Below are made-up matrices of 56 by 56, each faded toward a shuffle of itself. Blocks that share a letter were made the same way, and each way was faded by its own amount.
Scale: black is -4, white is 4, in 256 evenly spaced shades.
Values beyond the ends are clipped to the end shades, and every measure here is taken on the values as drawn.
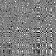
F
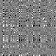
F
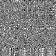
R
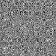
R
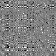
F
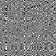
F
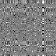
F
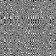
F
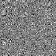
R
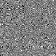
R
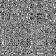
R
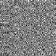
R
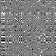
F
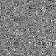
R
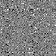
R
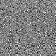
R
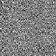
R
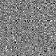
R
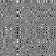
F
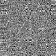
R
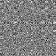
R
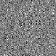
R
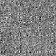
R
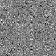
R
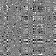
F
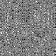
R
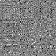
R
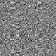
R
